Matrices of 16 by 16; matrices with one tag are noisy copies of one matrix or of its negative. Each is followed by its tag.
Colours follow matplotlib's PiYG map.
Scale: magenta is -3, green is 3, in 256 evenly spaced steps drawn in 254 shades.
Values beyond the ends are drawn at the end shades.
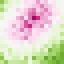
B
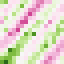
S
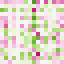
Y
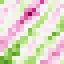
S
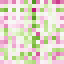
Y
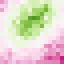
B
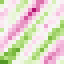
S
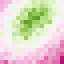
B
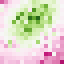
B
